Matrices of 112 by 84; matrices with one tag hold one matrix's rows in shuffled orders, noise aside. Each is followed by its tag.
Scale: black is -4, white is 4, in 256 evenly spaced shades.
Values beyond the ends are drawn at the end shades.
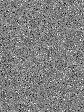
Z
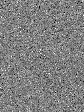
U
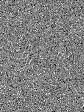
U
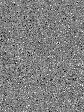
Z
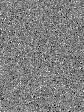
U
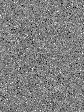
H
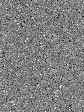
H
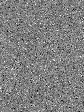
H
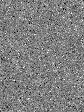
Z
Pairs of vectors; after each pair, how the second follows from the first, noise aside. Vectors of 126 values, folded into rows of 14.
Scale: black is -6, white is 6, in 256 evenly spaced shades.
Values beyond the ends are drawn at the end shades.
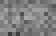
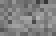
reversed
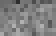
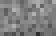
reversed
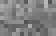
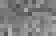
reversed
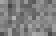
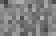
reversed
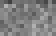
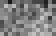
scaled up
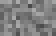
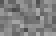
reversed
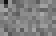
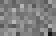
reversed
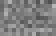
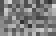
scaled up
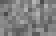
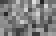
scaled up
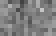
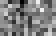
scaled up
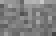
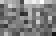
scaled up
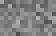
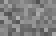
reversed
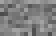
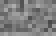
reversed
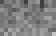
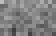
reversed
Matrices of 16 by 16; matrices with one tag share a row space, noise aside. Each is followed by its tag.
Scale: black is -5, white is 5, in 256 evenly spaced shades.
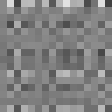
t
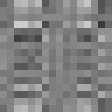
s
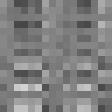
s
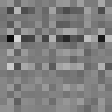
t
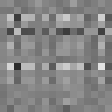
t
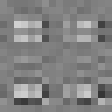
s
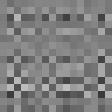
t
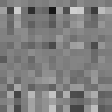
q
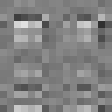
s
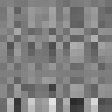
q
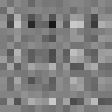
q
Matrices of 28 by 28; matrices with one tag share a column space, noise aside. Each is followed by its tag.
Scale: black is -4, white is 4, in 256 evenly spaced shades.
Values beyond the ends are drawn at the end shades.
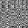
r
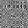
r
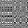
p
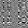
p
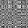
r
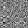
p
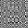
p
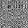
r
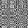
r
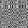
r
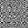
p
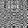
r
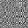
p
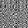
r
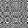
p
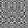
p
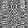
r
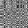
r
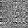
p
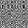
r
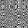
r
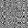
p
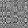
p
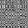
r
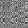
p
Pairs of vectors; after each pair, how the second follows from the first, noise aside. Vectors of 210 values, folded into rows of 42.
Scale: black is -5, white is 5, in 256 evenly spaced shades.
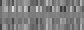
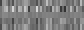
copied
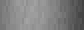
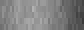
copied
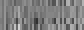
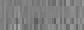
shrunk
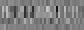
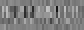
copied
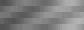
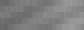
shrunk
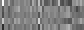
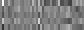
copied
